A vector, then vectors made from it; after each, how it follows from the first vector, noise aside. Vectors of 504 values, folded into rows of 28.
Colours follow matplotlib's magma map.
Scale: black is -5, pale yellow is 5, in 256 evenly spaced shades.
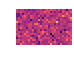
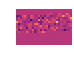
partly zeroed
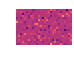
partly zeroed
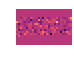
partly zeroed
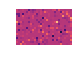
partly zeroed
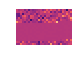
partly zeroed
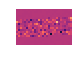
partly zeroed
